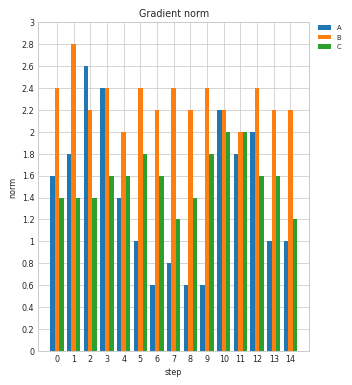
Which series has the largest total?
B
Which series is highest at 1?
B
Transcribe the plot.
Title: Gradient norm
x-axis: step, ticks 0 1 2 3 4 5 6 7 8 9 10 11 12 13 14
y-axis: norm, ticks 0 0.2 0.4 0.6 0.8 1 1.2 1.4 1.6 1.8 2 2.2 2.4 2.6 2.8 3
Legend: A, B, C
Values:
A: 1.6 1.8 2.6 2.4 1.4 1 0.6 0.8 0.6 0.6 2.2 1.8 2 1 1
B: 2.4 2.8 2.2 2.4 2 2.4 2.2 2.4 2.2 2.4 2.2 2 2.4 2.2 2.2
C: 1.4 1.4 1.4 1.6 1.6 1.8 1.6 1.2 1.4 1.8 2 2 1.6 1.6 1.2
